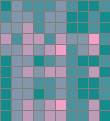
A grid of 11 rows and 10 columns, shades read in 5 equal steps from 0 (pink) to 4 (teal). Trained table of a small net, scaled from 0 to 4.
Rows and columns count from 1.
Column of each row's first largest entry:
1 7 7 2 10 1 1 1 1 1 1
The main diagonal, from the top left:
4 2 1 1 1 2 3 4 4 4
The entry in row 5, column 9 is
1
